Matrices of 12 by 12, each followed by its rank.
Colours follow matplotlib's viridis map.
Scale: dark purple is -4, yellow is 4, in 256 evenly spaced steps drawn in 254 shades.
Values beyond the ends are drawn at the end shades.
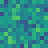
full rank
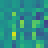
two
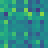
two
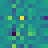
two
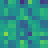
two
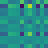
one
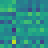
two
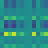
one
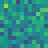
full rank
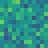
full rank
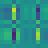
one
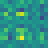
two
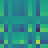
one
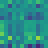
two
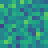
full rank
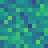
full rank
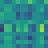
two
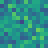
full rank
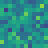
full rank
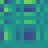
one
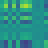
one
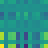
one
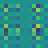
one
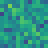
full rank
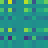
one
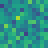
full rank
